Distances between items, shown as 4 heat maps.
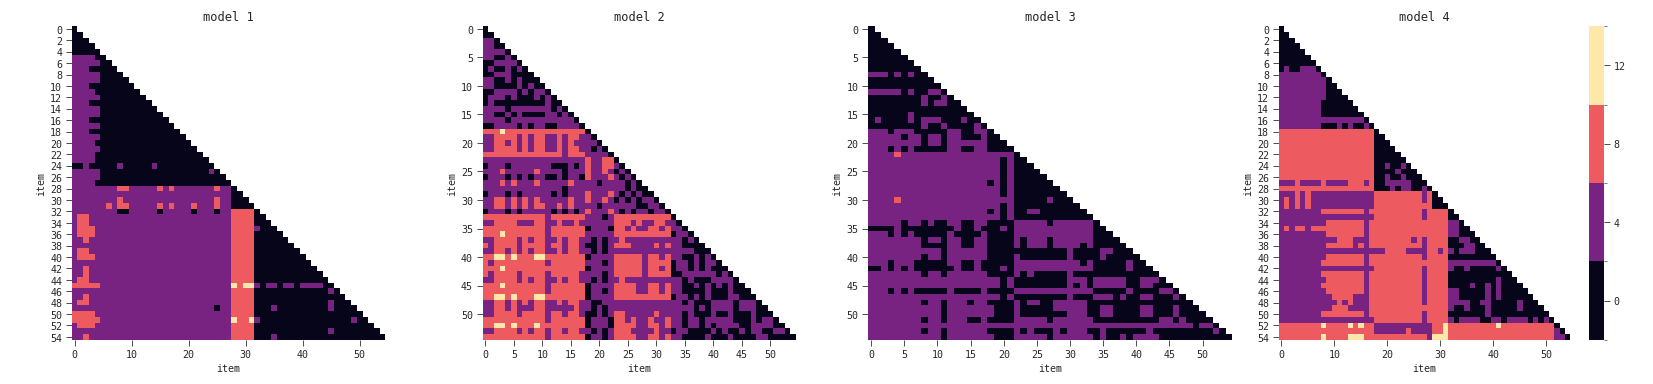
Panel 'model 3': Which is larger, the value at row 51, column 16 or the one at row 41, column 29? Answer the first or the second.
the second
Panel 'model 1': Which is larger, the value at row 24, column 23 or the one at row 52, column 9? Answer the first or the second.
the second
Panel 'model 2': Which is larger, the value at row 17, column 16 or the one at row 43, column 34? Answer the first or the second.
the first
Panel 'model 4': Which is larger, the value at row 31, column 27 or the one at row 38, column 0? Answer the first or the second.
the first
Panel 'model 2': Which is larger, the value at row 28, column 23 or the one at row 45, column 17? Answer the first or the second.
the second
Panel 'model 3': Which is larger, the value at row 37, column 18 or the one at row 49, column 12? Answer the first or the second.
the second
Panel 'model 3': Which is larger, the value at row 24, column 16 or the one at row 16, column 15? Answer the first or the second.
the first
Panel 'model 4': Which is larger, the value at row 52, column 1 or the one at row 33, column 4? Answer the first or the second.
the first
